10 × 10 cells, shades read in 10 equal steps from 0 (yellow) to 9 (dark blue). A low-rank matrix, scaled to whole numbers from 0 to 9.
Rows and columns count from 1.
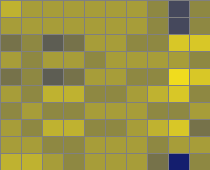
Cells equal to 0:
1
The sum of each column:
33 34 36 35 33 32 32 36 36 33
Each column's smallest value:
2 2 2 2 3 3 3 2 0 1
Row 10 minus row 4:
-1 -2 0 1 -1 0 0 2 6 0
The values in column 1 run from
2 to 5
